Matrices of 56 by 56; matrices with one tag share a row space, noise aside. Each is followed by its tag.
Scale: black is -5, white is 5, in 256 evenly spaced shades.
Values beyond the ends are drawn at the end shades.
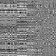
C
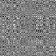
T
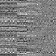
C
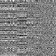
C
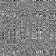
T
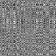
T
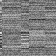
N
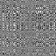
T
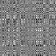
T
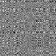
T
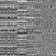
C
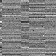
N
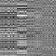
C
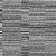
N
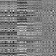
C
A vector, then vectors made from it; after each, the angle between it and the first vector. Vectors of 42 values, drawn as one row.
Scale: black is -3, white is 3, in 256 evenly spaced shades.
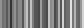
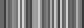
partly opposed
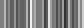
partly aligned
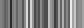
nearly parallel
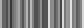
nearly parallel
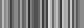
partly aligned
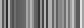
partly aligned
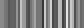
orthogonal
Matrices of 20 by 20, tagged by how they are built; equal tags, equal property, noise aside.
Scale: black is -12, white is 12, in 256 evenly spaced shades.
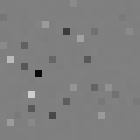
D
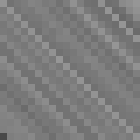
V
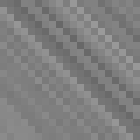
V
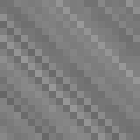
V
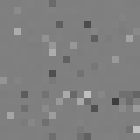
D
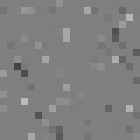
D
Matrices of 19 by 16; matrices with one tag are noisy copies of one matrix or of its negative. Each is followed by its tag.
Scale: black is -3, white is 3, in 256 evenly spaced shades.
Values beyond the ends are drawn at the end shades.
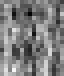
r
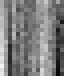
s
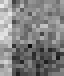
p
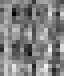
r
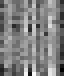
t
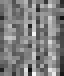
t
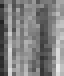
s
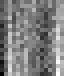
s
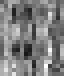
r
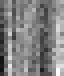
s
